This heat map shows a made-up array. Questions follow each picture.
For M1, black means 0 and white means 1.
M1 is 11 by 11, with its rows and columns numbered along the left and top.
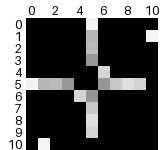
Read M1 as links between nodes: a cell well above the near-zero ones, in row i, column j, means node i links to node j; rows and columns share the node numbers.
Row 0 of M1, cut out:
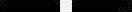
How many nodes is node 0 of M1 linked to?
1
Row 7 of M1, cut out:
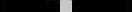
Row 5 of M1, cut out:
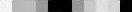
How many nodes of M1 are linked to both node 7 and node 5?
0
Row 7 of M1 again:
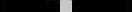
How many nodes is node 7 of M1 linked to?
1
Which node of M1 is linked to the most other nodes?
node 5
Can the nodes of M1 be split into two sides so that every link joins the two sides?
yes
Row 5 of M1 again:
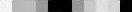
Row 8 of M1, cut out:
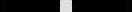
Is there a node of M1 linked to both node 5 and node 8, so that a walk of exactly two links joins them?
no
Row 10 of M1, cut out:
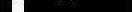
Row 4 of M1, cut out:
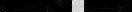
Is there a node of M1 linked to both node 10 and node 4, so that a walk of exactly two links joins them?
no
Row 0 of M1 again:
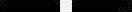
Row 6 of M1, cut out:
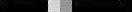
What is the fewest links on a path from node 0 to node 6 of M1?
2
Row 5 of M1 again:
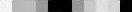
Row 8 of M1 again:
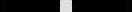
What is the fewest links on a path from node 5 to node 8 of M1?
1
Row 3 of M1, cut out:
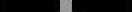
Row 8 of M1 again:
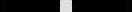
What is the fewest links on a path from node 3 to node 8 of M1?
2
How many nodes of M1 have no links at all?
0
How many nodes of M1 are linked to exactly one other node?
8
